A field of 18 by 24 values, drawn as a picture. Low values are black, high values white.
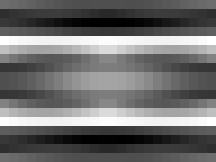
Calmest part: centre. Slope: none. Grain: streaks across. Mirror symmetry: left to right and top to bottom.
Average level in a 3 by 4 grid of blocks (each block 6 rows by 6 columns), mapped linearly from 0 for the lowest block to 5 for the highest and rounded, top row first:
4 3 3 4
0 5 5 0
4 3 3 4
